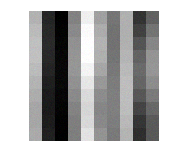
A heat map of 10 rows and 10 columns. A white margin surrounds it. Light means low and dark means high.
Average level on the scale: 50%. Grain: streaks running down. Ninth with the highest average: bottom left.
